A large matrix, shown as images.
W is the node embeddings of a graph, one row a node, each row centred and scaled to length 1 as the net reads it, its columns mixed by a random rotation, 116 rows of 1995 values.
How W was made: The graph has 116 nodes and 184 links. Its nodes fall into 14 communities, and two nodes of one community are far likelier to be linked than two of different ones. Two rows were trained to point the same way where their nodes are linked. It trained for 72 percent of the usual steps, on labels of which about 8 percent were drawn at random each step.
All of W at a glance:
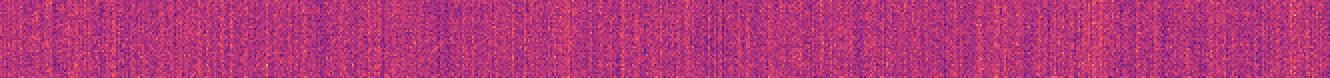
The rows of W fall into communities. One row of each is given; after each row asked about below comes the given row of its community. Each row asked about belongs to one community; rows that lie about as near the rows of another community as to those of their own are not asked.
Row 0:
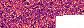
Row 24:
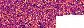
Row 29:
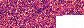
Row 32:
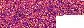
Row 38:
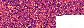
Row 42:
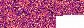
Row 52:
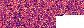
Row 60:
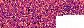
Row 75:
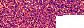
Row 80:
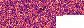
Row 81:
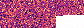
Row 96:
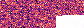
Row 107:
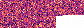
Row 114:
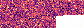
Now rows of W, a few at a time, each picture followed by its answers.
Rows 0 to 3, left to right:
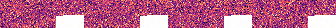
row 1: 32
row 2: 80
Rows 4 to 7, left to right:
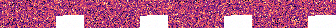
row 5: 81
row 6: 96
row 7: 0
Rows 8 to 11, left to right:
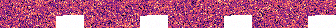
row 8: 24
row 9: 24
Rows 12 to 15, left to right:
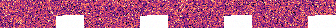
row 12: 81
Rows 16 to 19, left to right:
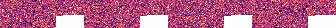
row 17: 38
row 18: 38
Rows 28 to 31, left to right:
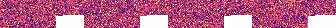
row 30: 107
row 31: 60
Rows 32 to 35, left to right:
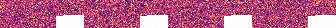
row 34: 80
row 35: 52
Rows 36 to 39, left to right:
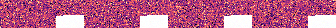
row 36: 114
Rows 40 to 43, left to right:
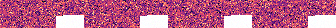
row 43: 24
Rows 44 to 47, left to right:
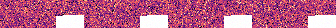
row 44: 52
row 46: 38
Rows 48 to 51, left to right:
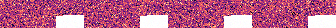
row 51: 107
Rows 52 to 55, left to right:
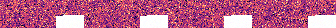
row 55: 32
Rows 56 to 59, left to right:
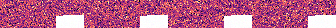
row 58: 75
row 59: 38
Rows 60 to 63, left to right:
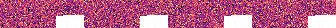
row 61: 81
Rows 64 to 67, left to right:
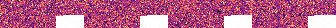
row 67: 107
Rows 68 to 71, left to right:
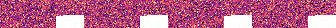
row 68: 32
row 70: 0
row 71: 107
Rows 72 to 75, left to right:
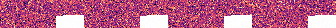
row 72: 114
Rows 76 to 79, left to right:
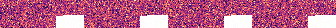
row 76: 29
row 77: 60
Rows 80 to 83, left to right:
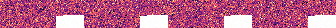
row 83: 42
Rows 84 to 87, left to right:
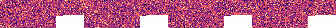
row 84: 60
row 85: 96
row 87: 114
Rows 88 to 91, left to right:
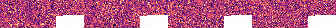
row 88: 32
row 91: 0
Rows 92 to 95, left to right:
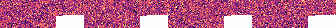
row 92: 24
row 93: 42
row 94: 114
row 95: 60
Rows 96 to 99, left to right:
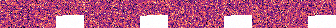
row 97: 96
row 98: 96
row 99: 38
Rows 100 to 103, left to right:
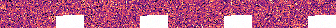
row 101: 60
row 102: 114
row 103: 96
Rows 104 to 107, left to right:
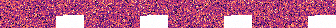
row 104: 0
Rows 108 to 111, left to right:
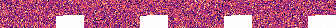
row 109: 81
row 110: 42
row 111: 80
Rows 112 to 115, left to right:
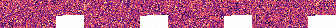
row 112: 81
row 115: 52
